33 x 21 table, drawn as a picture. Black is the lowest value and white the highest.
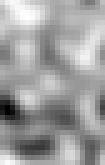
The top left is the ninth with the highest average. There are no lone odd cells. The halves do not mirror each other.
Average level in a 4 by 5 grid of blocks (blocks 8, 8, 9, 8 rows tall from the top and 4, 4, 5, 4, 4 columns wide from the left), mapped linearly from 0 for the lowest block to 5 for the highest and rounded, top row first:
5 5 3 3 4
3 4 2 4 4
0 3 2 2 3
3 1 2 3 2
